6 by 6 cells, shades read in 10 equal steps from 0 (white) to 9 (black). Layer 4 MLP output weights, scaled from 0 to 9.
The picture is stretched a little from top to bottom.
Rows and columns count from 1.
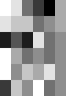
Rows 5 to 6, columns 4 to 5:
3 1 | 0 5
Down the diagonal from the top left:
0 2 8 4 1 4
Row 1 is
0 1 5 7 9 3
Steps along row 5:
up down up down up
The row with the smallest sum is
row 5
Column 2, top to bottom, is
1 2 6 3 4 2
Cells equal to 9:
1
